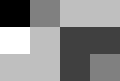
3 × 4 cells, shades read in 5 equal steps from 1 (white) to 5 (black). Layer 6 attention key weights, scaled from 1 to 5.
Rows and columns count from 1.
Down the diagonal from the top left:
5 2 4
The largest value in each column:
5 3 4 4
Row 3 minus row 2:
1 0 0 -1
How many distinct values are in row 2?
3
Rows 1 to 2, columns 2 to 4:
3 2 2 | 2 4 4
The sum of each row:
12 11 11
